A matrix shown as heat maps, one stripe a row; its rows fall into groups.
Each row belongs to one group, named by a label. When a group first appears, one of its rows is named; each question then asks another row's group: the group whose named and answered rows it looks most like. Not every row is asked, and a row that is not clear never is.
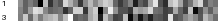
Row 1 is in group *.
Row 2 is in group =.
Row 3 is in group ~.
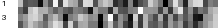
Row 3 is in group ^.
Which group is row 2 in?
=
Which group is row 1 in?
*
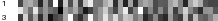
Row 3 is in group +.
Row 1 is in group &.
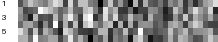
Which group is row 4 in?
&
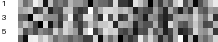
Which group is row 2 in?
+
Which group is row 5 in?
*
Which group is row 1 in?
=
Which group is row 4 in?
+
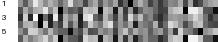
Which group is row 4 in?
&
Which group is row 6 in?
&
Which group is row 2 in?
&
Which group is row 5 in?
^
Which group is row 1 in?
=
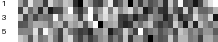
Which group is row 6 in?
~
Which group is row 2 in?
+
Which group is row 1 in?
^
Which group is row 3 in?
*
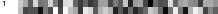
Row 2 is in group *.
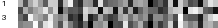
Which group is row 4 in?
~
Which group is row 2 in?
&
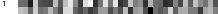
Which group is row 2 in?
~
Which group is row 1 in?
*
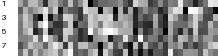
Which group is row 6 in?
~
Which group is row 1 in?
^
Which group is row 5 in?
+
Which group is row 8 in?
~
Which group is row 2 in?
&
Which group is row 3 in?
+
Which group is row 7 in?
^
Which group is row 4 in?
+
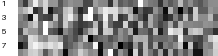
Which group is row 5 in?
&
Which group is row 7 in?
=
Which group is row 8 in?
^
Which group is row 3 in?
*
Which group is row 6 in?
^
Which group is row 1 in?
=
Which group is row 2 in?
+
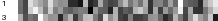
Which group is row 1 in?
^
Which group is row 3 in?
*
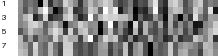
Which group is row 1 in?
*
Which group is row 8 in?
~
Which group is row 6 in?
*
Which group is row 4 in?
^
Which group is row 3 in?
+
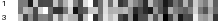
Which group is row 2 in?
+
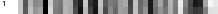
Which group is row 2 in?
^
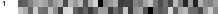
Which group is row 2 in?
~
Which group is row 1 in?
=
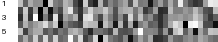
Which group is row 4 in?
&
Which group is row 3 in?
&
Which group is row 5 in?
=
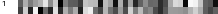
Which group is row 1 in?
&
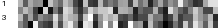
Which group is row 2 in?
+
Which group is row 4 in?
*
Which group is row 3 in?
*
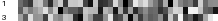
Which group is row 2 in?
&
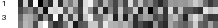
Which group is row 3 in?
&
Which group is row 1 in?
&
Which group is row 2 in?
^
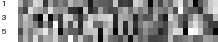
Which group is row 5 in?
&
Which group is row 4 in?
&
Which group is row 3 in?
+
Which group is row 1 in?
=
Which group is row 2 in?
^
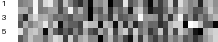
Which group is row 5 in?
^
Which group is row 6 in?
^
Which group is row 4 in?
&
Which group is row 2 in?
~
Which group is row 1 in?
~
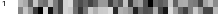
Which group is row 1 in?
~
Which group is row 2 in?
+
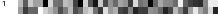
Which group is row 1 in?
^
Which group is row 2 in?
*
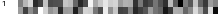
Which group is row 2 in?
*
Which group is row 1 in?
+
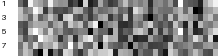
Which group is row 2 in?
=
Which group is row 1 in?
^
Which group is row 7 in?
~
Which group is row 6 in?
*
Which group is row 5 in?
=
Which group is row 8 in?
+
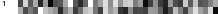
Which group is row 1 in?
+
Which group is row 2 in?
*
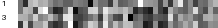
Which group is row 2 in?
+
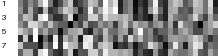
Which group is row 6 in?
&
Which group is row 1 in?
*
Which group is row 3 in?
+
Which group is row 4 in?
^
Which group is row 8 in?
+
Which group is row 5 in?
~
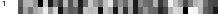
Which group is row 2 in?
&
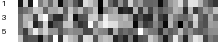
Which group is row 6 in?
*
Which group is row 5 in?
=
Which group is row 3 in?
+
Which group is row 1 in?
&
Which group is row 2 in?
=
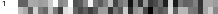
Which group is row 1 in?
^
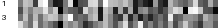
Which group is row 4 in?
~
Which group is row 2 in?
&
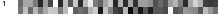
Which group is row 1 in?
&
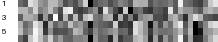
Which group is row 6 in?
=
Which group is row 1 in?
^
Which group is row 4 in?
=
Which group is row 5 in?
=
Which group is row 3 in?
&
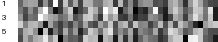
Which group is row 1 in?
&
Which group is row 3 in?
*
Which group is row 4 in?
^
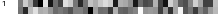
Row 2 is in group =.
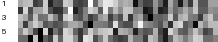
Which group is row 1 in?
+
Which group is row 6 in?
*
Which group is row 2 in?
+
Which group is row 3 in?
~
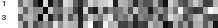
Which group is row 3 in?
&
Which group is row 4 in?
*
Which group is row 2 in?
^
